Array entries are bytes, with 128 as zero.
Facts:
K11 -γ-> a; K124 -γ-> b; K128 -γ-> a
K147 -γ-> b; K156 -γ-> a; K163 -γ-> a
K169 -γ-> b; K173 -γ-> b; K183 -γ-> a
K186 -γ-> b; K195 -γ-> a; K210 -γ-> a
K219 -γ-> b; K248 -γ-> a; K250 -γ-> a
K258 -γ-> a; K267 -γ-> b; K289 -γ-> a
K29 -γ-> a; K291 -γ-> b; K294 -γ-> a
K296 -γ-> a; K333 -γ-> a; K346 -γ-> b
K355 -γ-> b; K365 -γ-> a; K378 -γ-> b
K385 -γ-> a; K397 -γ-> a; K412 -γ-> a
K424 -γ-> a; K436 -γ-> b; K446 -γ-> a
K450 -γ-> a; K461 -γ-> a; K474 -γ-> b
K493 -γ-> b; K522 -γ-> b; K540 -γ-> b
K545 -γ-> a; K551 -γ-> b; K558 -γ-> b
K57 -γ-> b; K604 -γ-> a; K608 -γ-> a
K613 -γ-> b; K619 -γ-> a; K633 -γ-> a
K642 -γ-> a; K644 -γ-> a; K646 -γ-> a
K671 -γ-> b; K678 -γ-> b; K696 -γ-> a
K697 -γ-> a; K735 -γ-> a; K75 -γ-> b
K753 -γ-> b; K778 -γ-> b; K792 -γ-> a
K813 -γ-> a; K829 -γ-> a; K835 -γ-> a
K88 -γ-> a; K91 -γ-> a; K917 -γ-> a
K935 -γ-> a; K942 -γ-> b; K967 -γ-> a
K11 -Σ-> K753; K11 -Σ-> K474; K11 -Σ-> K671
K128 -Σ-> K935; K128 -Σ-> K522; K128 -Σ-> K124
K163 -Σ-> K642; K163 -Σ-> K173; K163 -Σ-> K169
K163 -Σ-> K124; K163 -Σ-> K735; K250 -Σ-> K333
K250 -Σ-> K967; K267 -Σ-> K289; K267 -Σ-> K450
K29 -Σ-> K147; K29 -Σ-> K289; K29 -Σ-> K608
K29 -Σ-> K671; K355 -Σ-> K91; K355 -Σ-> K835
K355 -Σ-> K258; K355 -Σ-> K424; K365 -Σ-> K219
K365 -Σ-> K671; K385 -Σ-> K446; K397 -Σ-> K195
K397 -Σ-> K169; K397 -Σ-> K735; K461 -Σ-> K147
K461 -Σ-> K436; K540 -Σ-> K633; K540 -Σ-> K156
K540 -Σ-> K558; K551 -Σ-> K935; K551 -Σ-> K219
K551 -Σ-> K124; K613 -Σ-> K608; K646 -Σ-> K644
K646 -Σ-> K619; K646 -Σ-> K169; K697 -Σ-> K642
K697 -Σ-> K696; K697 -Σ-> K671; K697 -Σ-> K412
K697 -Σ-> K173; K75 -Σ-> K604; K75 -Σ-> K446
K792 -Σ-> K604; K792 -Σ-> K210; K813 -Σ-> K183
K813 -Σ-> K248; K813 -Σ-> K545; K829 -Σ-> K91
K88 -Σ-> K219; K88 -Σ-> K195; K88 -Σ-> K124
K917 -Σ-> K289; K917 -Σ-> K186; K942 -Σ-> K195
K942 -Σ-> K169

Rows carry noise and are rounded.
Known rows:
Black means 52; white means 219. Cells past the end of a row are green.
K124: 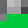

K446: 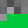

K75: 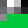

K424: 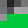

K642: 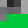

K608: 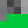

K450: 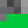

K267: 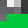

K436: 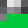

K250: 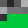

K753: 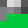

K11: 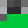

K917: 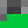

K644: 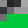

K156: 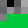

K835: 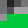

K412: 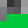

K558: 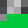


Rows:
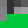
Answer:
K829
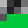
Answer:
K163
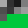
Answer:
K646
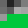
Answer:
K91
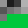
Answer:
K195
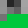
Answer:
K935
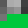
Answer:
K540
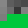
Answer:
K792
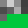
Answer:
K942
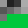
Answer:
K735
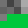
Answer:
K289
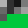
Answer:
K397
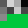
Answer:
K355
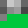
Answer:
K173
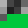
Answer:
K697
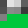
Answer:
K186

